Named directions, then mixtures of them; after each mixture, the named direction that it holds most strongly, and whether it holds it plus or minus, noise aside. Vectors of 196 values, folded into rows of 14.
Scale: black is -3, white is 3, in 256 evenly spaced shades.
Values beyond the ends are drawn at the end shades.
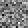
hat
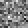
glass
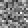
glass, minus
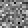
hat, minus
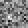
glass, plus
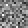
hat, minus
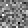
hat, minus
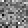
hat, plus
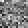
glass, plus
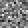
hat, minus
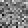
hat, plus
